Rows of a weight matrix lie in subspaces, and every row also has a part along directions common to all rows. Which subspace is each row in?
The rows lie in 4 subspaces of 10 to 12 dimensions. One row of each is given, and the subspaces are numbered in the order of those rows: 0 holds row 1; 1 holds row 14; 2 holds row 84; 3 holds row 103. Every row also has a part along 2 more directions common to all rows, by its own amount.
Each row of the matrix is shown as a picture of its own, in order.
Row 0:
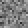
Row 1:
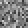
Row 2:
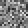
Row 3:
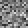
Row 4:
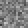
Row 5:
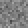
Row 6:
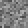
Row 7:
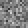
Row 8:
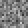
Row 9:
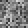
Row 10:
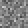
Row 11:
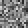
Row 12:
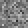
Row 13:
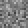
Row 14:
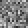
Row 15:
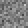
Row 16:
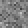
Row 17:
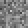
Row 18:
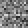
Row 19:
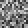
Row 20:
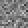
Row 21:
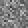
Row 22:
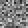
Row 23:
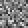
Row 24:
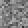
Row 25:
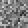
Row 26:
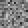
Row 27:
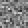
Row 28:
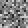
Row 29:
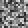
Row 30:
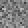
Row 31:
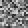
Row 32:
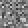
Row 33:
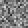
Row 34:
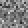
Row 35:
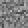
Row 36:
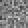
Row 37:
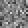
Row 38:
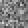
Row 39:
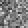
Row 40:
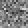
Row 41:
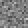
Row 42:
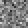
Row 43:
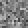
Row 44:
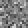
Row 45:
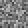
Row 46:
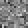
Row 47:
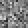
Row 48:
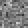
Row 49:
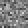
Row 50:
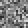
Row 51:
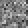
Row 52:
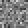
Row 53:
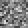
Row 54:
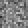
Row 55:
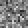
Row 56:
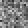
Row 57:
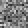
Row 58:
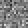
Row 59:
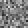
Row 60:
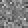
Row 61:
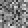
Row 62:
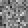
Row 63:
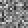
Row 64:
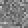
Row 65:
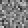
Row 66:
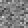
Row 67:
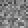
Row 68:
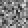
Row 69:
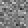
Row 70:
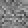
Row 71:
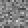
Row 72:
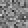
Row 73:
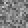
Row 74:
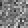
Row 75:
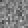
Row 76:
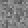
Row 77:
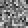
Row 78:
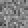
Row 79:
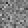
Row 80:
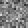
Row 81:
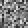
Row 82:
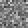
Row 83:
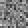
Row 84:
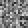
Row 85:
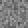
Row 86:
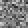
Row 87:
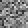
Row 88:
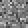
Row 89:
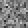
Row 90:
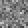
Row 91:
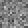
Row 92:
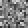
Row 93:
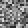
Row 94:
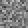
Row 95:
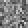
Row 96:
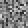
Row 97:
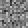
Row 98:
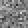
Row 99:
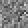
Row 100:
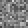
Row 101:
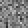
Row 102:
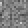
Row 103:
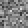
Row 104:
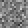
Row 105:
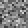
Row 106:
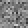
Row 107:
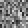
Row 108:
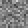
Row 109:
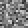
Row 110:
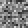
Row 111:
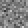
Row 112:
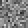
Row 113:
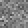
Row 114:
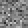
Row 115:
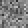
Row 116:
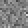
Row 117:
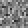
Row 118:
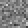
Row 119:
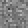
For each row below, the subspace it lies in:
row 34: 0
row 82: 1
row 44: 0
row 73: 0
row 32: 1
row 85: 0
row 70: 2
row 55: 3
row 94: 2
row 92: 1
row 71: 2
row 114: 3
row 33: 2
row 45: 0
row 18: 1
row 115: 0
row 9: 1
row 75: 0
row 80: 0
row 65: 0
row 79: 0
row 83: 1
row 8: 2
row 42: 0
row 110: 1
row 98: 1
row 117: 2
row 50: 3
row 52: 1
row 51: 1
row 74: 0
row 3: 1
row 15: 2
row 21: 3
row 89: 3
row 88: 1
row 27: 3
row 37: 0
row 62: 1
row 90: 3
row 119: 3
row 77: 1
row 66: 2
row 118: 1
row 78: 1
